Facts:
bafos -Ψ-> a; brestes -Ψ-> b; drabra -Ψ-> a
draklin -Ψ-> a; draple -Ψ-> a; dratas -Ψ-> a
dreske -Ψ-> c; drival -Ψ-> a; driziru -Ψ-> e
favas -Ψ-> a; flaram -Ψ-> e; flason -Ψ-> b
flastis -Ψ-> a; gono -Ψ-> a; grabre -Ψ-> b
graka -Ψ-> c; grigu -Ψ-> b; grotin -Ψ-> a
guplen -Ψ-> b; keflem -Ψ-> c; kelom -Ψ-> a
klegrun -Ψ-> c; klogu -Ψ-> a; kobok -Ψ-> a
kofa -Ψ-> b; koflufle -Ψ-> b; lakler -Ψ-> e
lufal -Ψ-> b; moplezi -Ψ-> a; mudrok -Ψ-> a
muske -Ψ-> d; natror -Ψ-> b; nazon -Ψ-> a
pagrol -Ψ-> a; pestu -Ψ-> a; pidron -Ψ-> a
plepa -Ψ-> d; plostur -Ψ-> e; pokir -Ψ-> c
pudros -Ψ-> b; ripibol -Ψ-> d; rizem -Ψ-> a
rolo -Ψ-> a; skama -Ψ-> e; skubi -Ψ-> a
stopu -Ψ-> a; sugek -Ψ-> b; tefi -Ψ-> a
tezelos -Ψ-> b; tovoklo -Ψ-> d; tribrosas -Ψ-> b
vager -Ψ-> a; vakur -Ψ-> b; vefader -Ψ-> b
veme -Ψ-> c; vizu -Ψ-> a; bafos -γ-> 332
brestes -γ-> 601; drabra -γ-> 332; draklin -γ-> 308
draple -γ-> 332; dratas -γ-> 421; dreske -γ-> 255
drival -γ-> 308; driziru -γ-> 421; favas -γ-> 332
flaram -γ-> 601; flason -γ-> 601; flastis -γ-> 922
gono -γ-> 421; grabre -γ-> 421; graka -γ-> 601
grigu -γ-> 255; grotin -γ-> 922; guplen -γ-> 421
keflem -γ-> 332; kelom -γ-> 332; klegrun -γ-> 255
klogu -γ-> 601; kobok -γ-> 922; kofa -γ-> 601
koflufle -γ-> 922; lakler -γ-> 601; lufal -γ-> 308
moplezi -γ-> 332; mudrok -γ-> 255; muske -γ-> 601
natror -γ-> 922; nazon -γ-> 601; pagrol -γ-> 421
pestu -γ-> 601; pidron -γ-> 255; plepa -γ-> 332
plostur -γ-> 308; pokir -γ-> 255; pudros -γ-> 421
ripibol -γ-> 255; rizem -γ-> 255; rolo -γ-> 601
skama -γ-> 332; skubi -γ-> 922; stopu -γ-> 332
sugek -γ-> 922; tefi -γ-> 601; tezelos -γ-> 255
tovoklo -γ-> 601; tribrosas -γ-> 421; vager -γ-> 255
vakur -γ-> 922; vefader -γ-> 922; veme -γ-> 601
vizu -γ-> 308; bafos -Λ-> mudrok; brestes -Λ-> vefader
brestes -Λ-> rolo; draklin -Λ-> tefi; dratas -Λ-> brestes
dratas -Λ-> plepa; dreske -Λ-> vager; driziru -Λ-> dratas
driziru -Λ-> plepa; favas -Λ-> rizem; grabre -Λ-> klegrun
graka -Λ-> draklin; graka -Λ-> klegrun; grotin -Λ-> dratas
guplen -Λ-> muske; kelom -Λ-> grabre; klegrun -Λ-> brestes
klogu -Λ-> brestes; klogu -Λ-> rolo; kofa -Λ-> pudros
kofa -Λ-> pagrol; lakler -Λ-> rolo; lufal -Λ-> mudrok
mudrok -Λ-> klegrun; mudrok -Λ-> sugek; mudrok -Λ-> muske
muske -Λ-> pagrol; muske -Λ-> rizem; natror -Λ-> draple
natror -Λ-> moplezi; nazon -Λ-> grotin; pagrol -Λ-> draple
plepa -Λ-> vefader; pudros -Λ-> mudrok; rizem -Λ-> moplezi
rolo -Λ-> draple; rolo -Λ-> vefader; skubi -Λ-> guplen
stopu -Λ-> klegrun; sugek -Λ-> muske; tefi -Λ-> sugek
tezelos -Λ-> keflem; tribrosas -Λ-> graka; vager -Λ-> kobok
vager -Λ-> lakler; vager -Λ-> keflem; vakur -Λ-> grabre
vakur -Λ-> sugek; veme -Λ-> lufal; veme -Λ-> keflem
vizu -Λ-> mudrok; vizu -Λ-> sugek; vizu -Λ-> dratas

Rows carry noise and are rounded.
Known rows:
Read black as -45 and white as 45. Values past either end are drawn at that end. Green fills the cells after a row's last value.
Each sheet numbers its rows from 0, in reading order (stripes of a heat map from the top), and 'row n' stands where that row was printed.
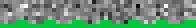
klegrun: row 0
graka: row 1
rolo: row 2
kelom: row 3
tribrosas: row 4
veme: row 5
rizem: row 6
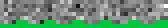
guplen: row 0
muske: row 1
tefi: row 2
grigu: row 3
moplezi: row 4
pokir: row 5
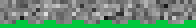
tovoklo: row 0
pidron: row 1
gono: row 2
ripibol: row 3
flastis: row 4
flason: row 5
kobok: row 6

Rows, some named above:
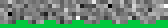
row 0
sugek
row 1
bafos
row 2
driziru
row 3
vefader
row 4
tezelos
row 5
pokir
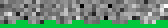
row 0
plepa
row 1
guplen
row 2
dratas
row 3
koflufle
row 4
ripibol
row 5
dreske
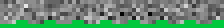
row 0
vager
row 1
tovoklo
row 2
kobok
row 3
keflem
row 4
natror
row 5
natror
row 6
grotin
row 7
draklin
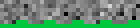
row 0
tribrosas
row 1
flaram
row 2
vakur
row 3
rizem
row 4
koflufle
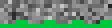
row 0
lufal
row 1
lakler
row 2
drival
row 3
grabre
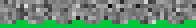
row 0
skubi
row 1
kofa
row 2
grigu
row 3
vefader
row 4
drabra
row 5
stopu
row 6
pudros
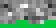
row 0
klegrun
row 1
nazon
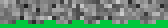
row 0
flason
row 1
skama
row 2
skubi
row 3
vizu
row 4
brestes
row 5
pestu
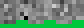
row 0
plostur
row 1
mudrok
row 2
pagrol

